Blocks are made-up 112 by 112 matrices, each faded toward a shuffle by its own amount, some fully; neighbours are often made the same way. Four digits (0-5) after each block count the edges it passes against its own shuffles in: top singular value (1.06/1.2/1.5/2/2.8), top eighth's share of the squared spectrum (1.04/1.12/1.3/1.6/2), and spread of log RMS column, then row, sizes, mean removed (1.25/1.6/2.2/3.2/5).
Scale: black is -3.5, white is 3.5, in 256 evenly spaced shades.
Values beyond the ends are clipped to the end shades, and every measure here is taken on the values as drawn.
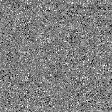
3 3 2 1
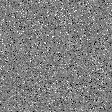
0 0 0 0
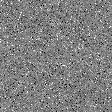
1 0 0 0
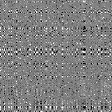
5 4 3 3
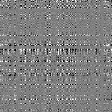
5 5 4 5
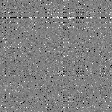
4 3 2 2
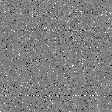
4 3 1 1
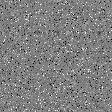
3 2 0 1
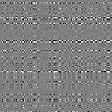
5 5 4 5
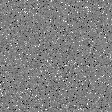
2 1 0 0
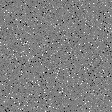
0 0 0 0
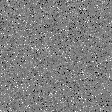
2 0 0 0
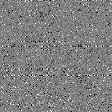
4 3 1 2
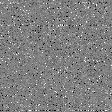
3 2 0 1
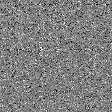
1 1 0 2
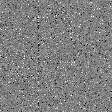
2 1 1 0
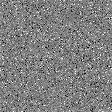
0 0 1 0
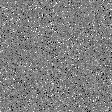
0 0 0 0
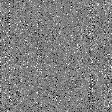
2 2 3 0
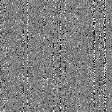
2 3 4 0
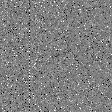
2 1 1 0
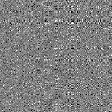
5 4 3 3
